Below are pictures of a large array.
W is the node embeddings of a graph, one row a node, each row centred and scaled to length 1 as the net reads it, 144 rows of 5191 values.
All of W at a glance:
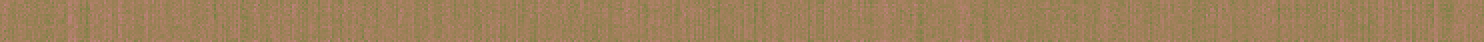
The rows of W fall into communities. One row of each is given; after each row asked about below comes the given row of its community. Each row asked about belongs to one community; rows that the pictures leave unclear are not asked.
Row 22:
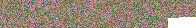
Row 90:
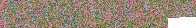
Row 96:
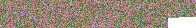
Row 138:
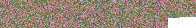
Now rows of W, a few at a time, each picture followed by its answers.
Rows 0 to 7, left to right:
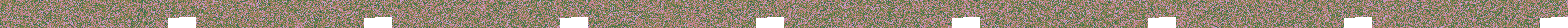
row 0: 96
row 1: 96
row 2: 138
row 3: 96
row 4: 138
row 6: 90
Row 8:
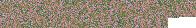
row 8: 138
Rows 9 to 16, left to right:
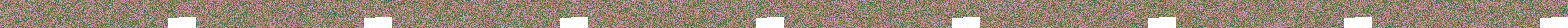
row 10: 22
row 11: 138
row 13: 138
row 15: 96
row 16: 96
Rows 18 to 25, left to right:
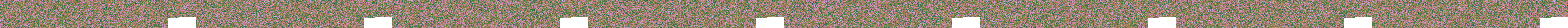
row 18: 138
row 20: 96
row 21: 138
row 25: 138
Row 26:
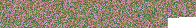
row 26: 138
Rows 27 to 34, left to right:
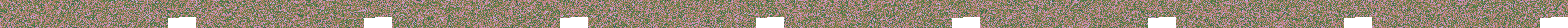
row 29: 96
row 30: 96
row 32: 96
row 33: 96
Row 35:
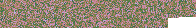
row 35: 96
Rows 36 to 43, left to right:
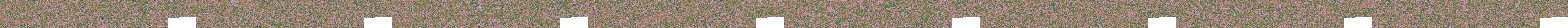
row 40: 22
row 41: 90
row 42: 96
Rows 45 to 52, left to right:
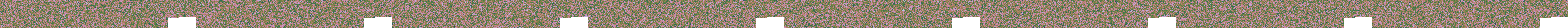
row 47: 96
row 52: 90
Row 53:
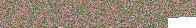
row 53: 90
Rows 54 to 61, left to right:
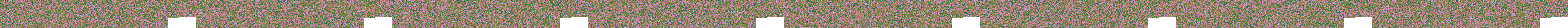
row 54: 138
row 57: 96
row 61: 96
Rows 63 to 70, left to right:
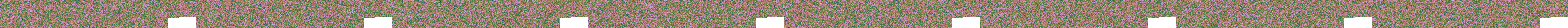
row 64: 90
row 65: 90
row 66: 96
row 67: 22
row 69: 138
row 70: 138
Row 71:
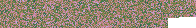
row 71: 96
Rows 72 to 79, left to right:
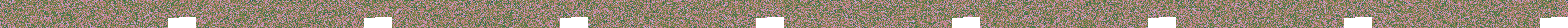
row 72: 22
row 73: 138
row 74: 138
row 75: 138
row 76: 96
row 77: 22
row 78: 138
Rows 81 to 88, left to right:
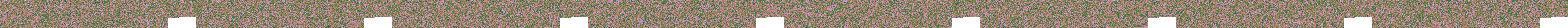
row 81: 138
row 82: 96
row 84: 138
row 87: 96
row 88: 138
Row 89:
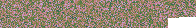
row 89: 22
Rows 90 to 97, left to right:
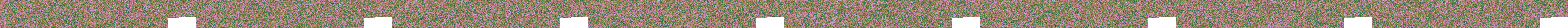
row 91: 138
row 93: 96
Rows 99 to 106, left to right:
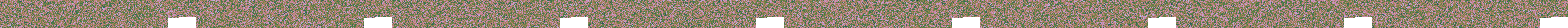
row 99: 22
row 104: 22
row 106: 90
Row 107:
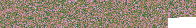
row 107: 138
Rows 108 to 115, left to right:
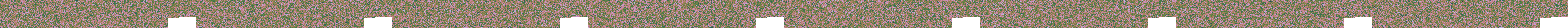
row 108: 96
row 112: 22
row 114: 138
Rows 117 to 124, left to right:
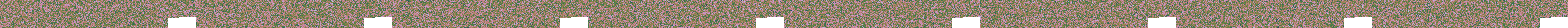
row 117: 22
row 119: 22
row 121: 96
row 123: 22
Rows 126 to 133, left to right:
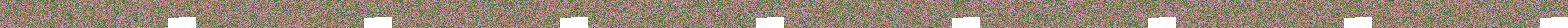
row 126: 22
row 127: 96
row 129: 22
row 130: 90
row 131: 22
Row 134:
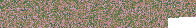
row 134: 138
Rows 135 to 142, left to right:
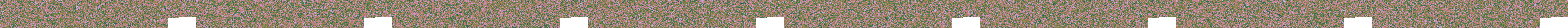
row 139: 138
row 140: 138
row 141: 96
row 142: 138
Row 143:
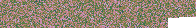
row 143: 96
